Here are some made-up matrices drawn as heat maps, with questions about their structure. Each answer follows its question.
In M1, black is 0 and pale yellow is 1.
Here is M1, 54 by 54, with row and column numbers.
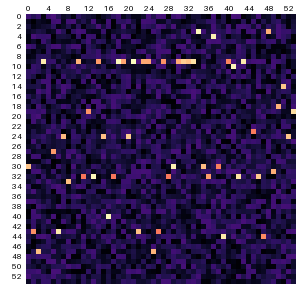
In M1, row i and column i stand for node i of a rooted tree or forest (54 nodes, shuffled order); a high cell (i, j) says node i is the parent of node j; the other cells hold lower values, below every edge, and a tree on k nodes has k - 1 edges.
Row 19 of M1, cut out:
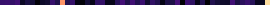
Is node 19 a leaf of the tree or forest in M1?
no
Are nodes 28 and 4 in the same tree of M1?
no
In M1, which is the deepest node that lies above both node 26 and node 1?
43
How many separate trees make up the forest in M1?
3
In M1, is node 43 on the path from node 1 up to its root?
yes
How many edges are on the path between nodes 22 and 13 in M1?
4
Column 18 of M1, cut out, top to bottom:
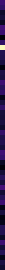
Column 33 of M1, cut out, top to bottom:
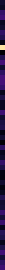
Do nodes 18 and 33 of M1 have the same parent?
yes
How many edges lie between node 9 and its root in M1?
0
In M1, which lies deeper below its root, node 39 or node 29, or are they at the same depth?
node 29
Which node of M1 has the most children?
9
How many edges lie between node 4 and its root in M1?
0
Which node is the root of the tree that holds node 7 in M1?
9
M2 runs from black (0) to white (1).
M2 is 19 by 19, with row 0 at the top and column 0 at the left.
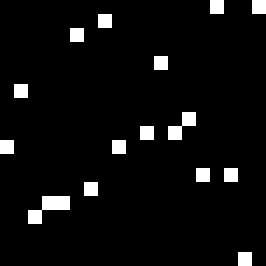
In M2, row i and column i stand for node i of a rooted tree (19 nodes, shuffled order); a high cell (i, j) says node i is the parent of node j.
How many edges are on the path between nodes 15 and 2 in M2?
1
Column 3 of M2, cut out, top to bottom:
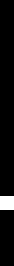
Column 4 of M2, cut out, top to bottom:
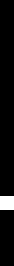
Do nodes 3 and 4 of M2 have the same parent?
yes
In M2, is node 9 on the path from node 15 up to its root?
yes
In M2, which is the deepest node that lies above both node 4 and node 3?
14
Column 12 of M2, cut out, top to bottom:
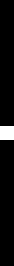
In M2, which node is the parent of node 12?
9
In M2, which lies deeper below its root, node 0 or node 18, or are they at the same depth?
node 18
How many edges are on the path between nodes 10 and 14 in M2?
3
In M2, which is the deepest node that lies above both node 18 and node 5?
0
